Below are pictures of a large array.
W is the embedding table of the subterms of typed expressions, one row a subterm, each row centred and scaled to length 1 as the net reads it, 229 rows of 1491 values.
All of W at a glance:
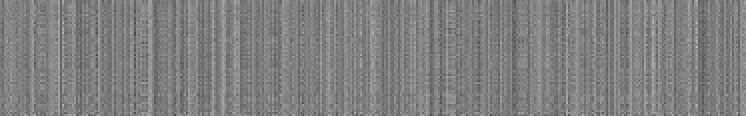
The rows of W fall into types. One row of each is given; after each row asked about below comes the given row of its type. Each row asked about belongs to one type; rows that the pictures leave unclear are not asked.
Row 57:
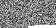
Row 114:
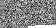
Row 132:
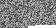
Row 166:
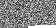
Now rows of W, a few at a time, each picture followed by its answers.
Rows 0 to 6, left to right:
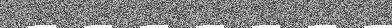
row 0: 114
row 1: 57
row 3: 132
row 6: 57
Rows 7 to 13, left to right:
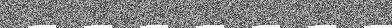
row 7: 57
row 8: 132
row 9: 57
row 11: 166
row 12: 166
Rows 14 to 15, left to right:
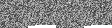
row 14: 132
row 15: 132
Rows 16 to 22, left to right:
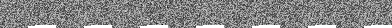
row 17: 132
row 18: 166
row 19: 57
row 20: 57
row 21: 132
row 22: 132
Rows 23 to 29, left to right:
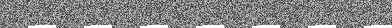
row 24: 114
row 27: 57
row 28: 132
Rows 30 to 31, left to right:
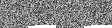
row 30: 166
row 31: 132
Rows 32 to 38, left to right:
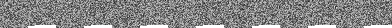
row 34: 57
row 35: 114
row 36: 166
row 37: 57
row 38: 114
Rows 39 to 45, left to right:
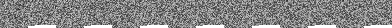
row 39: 166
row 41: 132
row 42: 114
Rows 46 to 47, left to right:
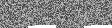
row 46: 57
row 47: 132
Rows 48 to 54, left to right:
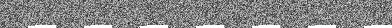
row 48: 132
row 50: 166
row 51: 132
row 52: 57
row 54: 132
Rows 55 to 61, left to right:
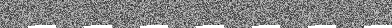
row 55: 132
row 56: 114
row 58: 114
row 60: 132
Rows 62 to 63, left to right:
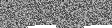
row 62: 114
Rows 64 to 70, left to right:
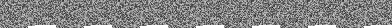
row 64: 57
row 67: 57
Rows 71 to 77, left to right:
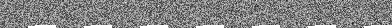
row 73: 132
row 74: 57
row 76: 114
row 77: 166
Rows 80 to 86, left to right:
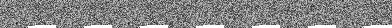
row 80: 166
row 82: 166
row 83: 132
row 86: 114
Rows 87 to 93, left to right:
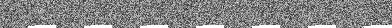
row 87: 114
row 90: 166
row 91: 132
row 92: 132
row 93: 114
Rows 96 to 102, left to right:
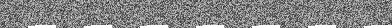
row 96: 132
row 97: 114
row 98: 57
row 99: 57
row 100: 57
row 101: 132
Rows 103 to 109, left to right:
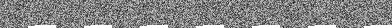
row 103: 166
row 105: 114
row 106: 114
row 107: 166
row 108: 114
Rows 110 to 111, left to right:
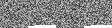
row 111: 166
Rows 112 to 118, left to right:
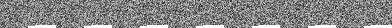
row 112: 132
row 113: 132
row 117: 166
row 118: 114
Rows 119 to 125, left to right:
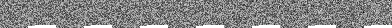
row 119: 57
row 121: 114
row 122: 132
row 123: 57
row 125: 132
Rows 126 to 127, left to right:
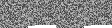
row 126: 57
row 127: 57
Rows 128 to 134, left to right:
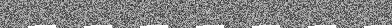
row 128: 114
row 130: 57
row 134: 57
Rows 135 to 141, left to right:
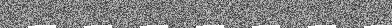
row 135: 57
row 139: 166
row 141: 166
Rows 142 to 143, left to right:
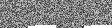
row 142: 132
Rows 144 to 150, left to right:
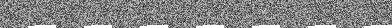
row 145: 132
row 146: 114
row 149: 114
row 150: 114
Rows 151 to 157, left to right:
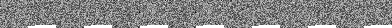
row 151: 114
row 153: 132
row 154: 132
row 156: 132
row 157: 114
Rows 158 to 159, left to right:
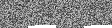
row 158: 57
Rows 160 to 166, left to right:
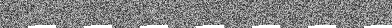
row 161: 114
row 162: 114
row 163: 114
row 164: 57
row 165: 57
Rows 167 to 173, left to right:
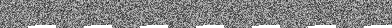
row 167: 132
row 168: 114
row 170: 132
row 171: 114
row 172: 114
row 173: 114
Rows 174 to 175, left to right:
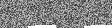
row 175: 57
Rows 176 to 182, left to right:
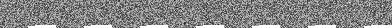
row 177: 114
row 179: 166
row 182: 132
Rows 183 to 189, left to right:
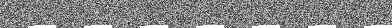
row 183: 166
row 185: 166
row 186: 57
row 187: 114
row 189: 166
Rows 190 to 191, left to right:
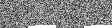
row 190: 132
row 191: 166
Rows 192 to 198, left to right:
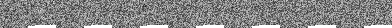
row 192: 114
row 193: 132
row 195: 132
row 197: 132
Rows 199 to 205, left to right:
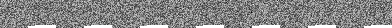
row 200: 132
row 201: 57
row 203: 132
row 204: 132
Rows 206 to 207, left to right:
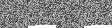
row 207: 132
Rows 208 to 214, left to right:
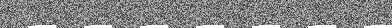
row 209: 57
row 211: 57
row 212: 166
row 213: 166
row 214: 57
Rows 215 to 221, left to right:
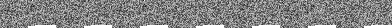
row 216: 57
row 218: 114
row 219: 166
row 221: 132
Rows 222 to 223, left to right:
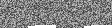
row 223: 132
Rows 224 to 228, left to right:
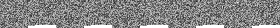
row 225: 57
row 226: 57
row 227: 57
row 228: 132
